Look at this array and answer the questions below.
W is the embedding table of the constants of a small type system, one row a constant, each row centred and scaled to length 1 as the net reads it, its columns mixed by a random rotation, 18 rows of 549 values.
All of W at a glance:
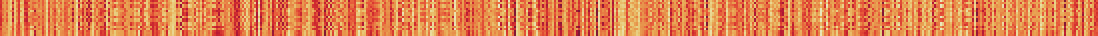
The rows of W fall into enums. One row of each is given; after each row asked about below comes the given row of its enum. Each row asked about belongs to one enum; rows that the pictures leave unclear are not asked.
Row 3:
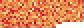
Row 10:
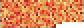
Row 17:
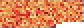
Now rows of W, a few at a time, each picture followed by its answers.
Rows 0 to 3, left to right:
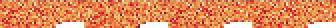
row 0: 3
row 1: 10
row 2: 3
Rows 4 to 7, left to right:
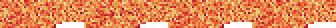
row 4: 10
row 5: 17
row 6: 10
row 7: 10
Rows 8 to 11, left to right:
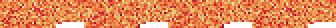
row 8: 3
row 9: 10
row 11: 3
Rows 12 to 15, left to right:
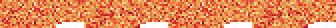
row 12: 3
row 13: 17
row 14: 3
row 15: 17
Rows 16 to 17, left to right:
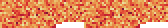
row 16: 17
